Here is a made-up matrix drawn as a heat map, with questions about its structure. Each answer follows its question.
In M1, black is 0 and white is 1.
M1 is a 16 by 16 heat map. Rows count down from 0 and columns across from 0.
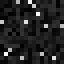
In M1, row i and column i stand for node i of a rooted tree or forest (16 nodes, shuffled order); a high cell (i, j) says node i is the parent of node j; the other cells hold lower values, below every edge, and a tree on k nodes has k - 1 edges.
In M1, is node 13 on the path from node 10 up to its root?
yes
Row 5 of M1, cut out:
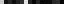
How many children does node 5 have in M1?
2
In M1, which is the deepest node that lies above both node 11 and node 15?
6
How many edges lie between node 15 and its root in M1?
3
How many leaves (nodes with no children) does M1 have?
8
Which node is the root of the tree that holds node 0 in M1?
14
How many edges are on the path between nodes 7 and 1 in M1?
5
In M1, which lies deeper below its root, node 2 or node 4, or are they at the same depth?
node 4
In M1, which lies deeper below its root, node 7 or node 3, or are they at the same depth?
node 7
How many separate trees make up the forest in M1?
3
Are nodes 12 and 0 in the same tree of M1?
no
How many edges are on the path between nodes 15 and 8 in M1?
6
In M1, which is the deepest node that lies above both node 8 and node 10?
13
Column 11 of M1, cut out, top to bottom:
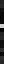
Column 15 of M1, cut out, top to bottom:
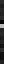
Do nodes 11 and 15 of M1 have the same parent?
yes
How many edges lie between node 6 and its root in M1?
2
